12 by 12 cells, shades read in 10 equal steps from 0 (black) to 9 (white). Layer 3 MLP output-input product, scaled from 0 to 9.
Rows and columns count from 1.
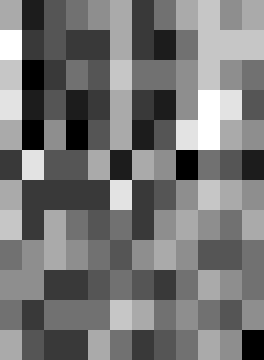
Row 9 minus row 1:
-2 4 3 1 -1 -3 3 2 -1 -4 -2 -2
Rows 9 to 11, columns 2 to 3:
5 6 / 5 2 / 2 4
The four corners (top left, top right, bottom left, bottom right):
6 6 6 0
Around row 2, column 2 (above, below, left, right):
1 0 9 3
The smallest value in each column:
2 0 2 0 2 1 1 1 0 3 3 0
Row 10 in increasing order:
2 2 2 3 3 4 4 4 5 5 5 6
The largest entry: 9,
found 3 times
